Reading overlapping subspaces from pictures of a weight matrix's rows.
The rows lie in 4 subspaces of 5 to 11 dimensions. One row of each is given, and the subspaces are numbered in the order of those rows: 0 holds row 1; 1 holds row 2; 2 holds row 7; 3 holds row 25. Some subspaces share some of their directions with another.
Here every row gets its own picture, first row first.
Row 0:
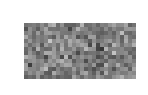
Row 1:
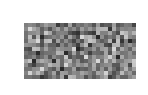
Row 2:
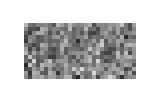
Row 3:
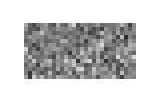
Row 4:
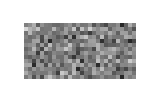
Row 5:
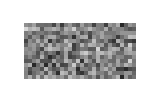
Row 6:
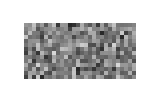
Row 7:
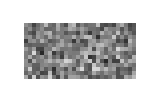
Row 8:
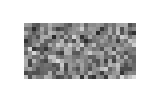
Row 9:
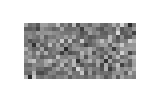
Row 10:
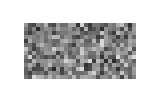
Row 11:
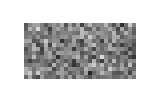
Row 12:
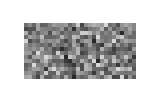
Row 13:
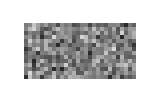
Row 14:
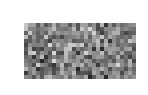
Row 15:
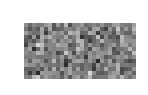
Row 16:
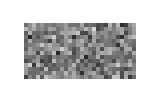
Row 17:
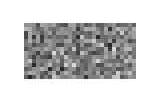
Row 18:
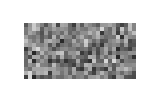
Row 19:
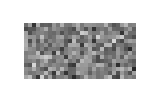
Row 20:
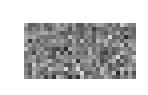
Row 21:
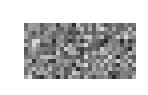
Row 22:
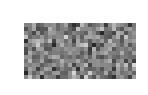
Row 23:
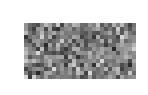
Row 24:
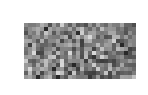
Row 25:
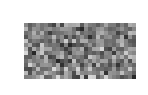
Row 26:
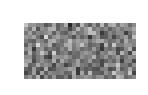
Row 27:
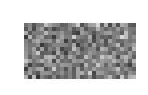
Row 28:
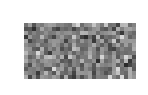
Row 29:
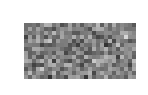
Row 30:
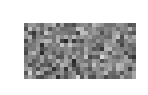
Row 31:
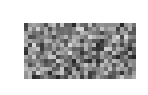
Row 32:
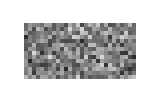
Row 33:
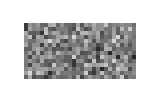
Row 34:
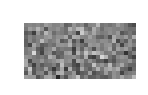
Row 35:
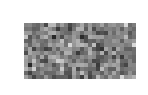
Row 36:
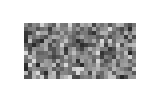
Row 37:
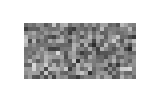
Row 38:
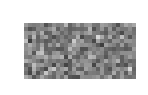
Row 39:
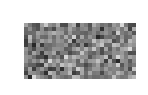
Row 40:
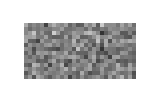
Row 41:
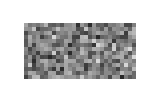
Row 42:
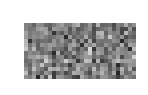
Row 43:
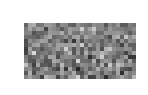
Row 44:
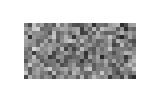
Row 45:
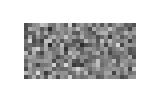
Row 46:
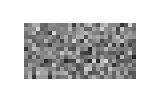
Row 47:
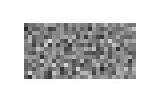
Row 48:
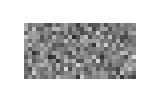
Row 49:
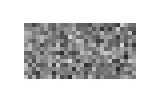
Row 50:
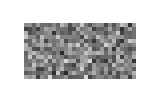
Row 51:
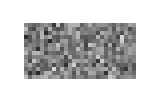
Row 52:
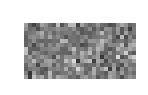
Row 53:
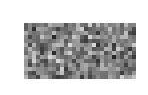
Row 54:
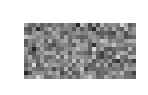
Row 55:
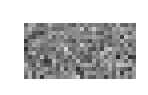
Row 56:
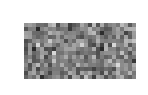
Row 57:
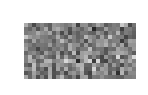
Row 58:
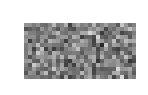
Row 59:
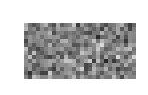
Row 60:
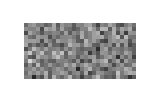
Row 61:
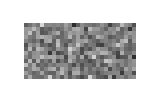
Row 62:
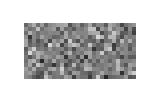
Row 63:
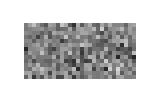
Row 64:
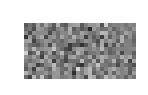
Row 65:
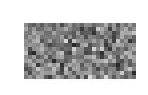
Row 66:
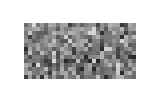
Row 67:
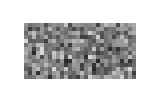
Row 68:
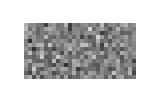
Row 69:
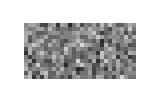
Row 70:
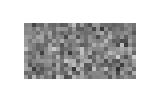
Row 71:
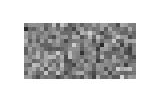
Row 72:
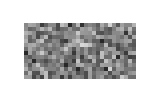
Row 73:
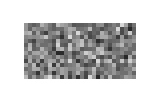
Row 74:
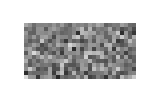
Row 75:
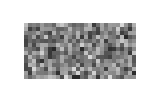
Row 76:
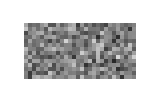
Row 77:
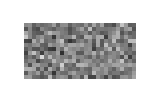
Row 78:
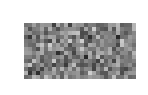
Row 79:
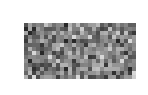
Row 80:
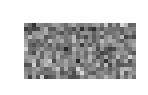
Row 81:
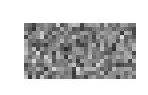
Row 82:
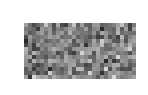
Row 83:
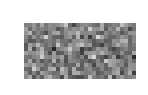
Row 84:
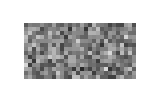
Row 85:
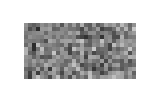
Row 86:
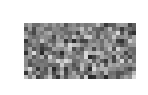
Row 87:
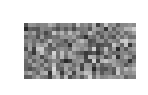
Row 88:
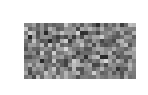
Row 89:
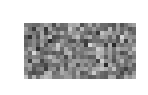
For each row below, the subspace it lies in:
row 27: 0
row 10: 0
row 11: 0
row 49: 1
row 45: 1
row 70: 1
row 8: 3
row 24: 2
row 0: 3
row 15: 0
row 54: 0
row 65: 0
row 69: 1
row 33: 2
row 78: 0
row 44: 0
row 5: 2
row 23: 0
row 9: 0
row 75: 1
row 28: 0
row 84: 1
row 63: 1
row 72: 1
